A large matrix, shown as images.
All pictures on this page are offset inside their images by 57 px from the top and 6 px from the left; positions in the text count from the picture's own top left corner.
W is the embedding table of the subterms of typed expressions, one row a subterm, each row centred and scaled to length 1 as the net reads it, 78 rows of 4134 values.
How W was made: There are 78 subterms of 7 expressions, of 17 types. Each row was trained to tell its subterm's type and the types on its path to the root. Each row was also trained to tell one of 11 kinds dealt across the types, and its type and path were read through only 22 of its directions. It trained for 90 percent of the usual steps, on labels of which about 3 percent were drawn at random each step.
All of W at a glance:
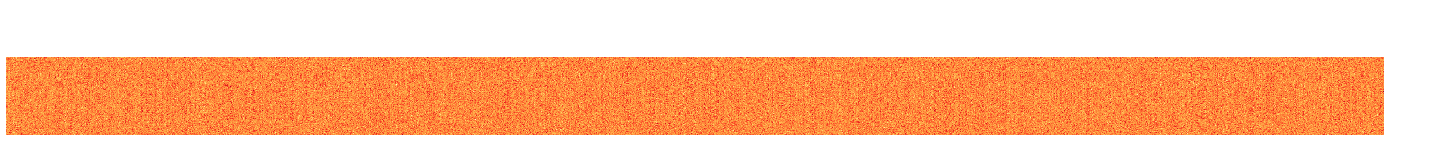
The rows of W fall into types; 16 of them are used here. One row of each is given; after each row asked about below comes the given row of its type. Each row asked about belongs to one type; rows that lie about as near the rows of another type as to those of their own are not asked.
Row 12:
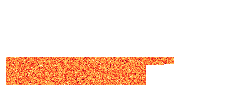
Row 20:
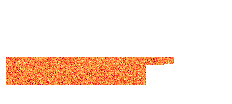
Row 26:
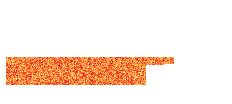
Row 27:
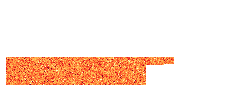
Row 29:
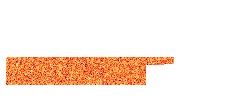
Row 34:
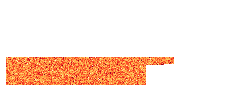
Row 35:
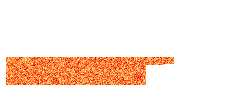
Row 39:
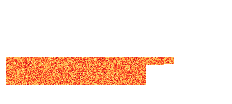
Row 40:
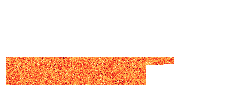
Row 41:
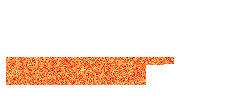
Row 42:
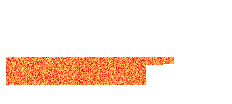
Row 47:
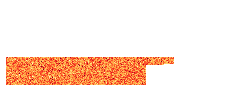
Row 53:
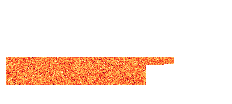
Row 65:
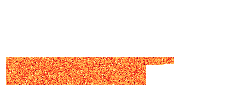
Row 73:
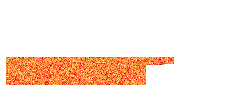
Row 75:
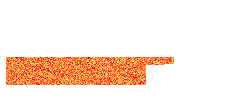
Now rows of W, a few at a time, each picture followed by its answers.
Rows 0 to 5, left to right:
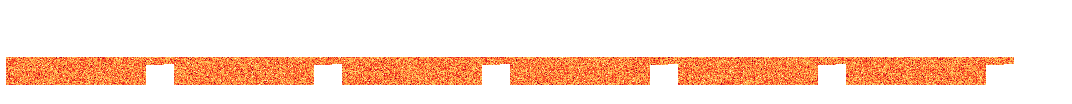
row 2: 27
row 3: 42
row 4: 26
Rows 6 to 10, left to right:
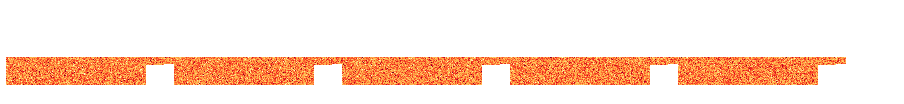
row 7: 12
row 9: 35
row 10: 35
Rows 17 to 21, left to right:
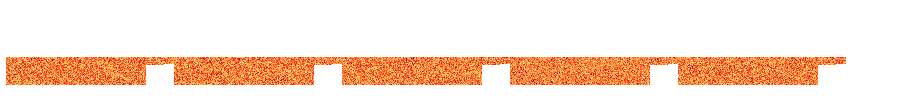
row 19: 53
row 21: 65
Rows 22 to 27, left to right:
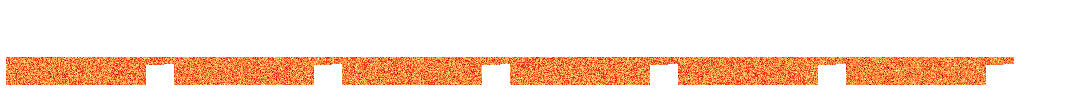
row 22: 73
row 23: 65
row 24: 20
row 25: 53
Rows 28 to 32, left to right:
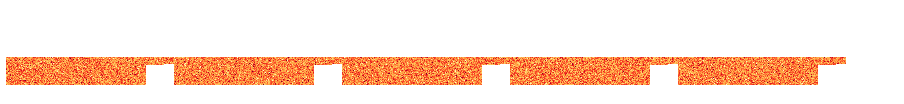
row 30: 20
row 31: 42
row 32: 73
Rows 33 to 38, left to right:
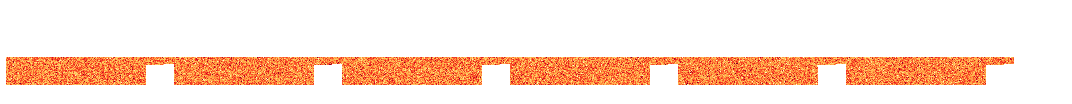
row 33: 35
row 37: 65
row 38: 47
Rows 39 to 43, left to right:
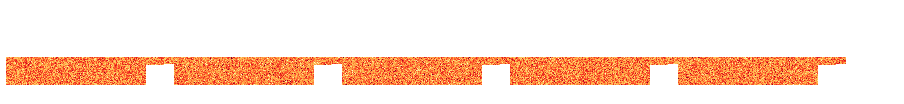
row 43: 53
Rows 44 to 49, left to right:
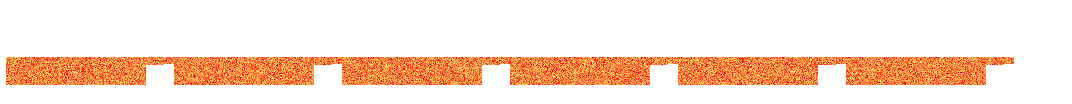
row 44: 65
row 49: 47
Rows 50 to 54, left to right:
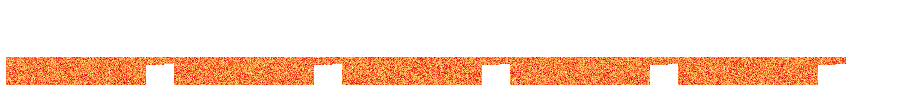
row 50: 26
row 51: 12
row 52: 35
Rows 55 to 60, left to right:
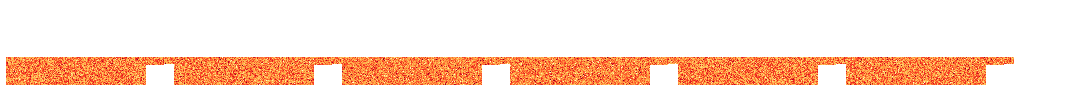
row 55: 26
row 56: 73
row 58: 26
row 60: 20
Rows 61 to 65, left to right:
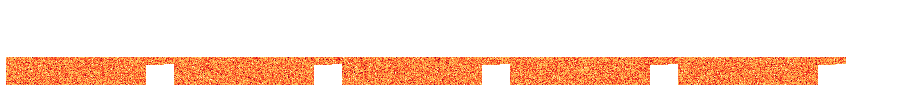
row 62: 65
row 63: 39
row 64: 12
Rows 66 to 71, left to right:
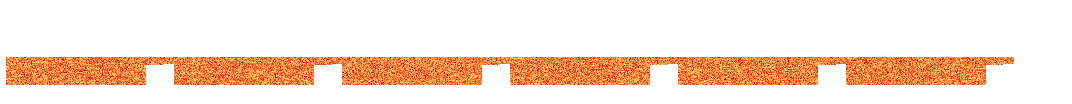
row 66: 34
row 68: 42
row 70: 40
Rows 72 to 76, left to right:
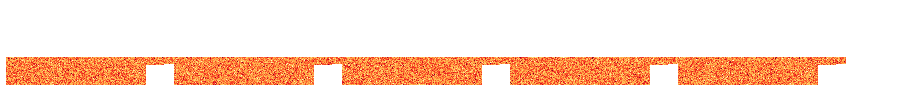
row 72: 26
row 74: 35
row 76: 12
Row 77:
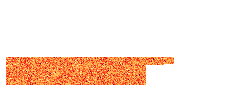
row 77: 39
